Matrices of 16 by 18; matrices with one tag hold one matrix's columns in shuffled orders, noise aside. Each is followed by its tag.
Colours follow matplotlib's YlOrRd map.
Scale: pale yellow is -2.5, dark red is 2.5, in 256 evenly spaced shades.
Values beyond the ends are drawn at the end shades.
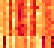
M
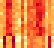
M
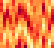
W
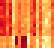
M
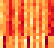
M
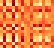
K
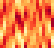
W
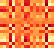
K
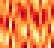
W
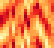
W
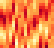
W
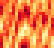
W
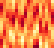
W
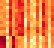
M
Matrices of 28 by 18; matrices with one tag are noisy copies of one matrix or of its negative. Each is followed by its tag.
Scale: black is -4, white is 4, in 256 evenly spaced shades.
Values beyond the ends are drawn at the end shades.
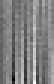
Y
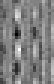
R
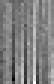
Y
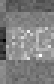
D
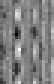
R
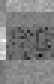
D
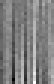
Y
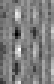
R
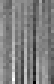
Y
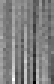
Y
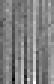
Y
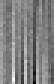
Y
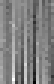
Y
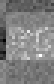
D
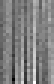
Y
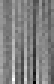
Y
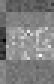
D
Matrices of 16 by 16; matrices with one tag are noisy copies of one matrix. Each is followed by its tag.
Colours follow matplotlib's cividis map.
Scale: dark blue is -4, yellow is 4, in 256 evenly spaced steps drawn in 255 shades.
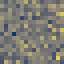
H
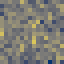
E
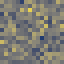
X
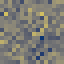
X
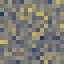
X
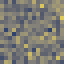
H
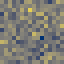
X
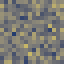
H
